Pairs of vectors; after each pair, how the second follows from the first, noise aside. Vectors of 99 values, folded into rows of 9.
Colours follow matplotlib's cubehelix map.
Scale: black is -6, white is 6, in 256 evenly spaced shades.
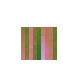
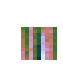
scaled up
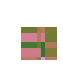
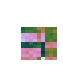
scaled up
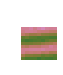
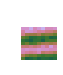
scaled up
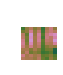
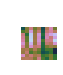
scaled up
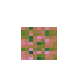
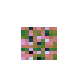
scaled up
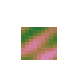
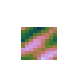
scaled up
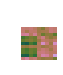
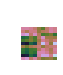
scaled up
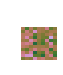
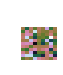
scaled up
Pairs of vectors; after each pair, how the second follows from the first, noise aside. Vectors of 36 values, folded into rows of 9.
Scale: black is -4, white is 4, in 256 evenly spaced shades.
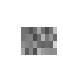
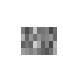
wrapped around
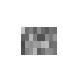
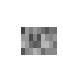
sign-scrambled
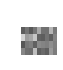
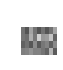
wrapped around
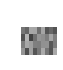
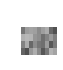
sign-scrambled
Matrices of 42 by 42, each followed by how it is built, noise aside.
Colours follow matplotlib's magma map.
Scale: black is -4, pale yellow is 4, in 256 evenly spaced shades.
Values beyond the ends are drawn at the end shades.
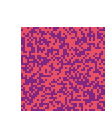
noise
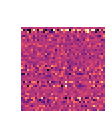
uneven rows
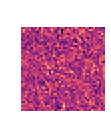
noise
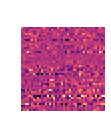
uneven rows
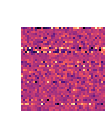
uneven rows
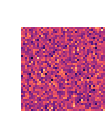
noise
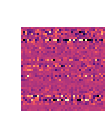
uneven rows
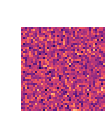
noise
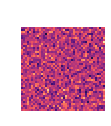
noise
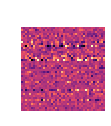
uneven rows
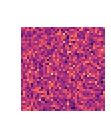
noise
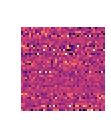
uneven rows
